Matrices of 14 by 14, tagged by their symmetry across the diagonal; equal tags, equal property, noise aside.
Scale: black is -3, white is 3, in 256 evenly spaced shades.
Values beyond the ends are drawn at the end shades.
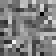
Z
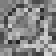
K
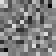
K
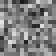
Z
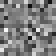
Z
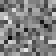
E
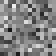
E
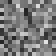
E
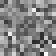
K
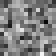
E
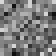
K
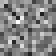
K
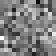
Z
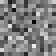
E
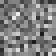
K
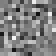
Z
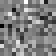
Z
